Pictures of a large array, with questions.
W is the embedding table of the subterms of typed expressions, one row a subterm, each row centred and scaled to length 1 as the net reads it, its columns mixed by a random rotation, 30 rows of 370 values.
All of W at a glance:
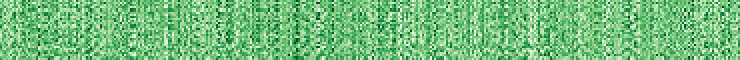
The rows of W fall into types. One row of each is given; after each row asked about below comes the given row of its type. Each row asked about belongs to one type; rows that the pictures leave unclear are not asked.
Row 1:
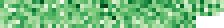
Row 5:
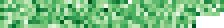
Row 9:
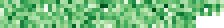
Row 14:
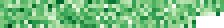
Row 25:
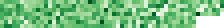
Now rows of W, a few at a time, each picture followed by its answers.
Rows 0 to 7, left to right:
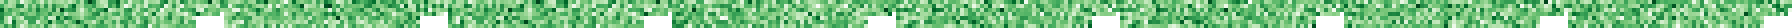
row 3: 14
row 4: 5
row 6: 25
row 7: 9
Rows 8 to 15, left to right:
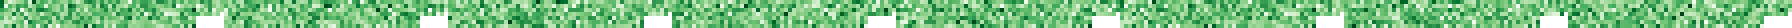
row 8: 5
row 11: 25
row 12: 5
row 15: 25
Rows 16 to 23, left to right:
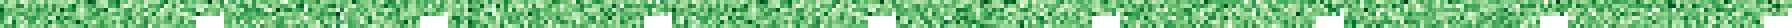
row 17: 1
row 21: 9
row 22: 14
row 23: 9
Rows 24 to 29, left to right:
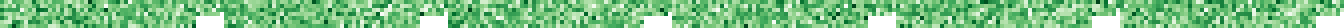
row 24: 5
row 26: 14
